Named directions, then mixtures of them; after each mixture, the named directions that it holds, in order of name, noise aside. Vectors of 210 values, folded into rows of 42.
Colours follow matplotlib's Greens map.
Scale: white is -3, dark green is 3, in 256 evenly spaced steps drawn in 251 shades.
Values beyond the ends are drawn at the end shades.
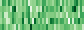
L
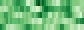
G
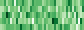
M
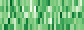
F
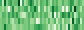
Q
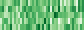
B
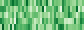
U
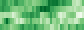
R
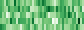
G, M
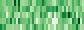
G, M, Q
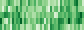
B, R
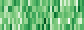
B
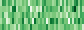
L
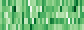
L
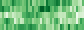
R, U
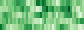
G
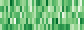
F, M, U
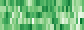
G, M, R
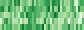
B, R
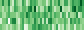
F, L, U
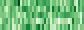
B, G, Q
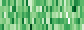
L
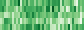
B, Q, R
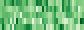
G, M, U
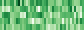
G, M, Q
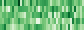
G, Q
